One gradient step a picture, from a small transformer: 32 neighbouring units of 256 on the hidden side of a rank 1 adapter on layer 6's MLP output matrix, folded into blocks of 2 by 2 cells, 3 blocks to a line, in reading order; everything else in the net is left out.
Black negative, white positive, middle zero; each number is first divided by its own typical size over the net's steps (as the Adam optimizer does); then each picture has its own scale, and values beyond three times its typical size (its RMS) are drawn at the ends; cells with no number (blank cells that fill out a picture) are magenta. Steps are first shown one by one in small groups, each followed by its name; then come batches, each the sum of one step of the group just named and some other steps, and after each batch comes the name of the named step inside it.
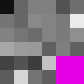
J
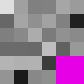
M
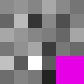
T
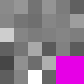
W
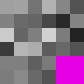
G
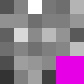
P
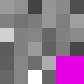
W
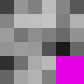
J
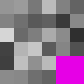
G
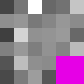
P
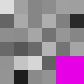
M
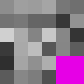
G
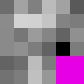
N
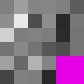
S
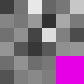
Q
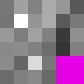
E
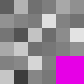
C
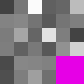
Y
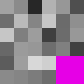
E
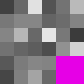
Y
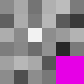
C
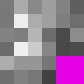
E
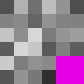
C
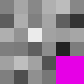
Q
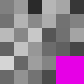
E
